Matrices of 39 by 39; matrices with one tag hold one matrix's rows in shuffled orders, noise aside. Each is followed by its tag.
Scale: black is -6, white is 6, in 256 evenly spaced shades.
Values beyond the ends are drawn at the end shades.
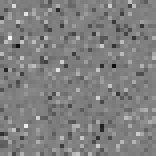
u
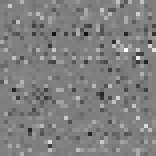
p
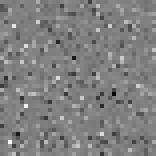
u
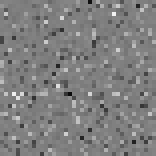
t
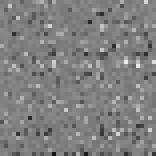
p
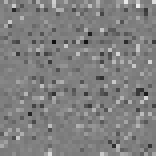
p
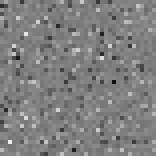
u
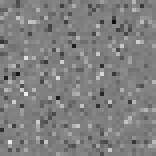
u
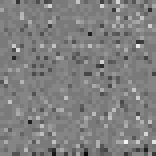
p
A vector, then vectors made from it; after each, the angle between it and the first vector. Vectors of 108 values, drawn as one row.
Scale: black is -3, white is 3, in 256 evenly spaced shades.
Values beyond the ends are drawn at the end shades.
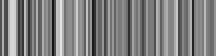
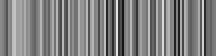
orthogonal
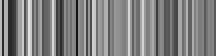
nearly opposite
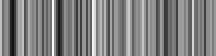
nearly opposite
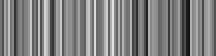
orthogonal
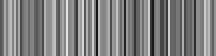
orthogonal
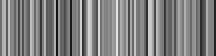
orthogonal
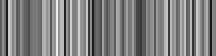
partly aligned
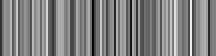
partly aligned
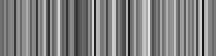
orthogonal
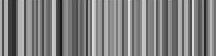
nearly opposite
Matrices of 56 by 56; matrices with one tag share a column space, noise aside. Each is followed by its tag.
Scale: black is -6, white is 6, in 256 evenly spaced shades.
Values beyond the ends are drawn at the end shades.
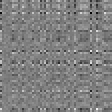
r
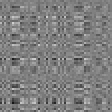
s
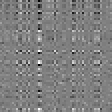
r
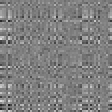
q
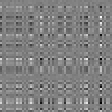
s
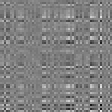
q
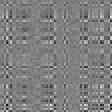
q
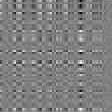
r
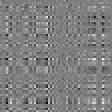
s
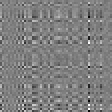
q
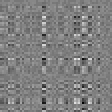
s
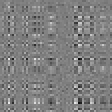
s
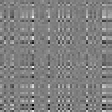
q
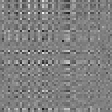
r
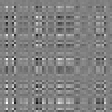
s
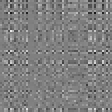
r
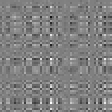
s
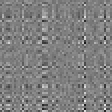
q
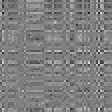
r
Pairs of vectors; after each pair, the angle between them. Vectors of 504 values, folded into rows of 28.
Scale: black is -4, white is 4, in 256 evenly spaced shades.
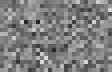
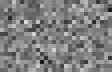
nearly opposite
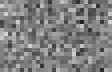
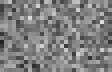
partly opposed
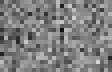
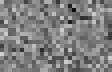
partly opposed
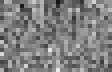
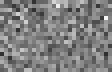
partly opposed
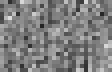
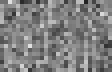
nearly opposite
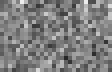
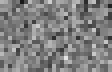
nearly opposite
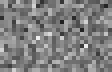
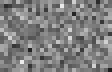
orthogonal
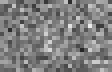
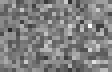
nearly parallel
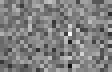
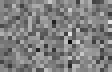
nearly parallel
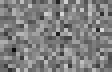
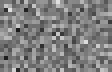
partly opposed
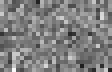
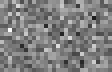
orthogonal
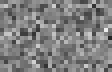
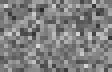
nearly parallel
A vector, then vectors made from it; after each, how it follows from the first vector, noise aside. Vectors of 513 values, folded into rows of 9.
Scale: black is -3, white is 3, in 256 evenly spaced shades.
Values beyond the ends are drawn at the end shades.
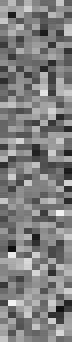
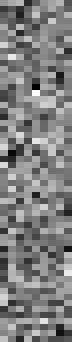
wrapped around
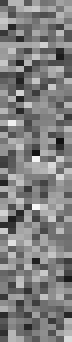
wrapped around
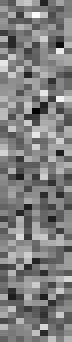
wrapped around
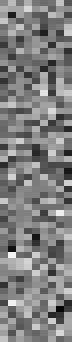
copied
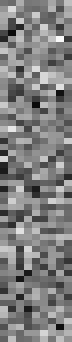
reversed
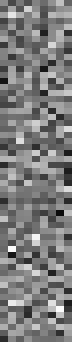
sign-scrambled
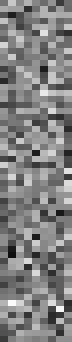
sign-scrambled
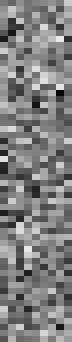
reversed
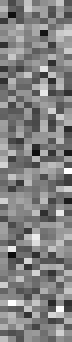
sign-scrambled
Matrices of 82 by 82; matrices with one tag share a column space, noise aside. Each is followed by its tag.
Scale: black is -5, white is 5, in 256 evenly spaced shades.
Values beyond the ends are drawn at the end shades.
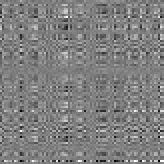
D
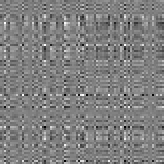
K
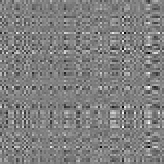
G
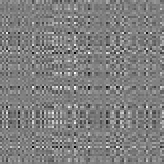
G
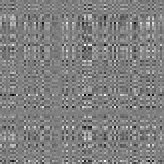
K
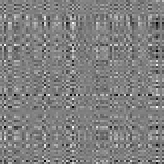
K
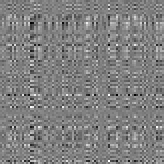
K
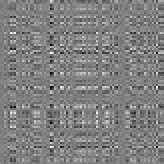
G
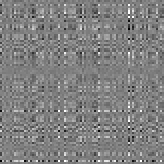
D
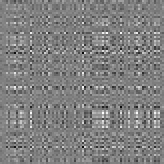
G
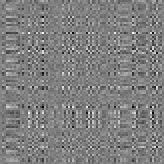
G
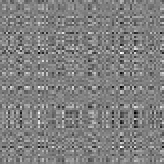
G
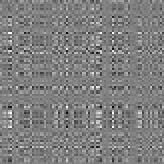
G
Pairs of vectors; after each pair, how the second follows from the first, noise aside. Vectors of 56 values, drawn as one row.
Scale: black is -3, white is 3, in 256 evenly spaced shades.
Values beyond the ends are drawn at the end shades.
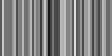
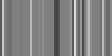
partly zeroed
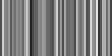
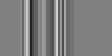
partly zeroed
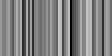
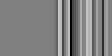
partly zeroed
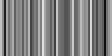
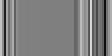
partly zeroed
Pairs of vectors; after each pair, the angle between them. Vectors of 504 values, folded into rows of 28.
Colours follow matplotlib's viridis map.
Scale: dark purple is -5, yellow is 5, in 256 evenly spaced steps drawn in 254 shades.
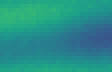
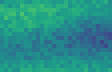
nearly parallel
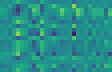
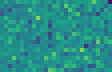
orthogonal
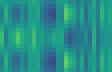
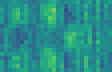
nearly opposite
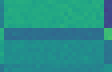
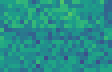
partly aligned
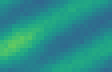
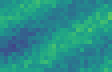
nearly opposite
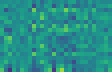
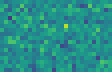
partly aligned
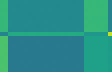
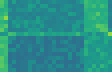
nearly parallel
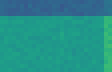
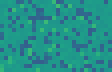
orthogonal
